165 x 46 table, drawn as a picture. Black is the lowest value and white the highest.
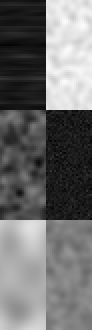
It is made of 3 by 2 panels. Panel 1,1: very low, streaked across, faint in contrast. Panel 1,2: very high, blotchy, faint in contrast. Panel 2,1: low, blotchy. Panel 2,2: very low, fine-grained, faint in contrast. Panel 3,1: high, smooth. Panel 3,2: middling, blotchy, faint in contrast.
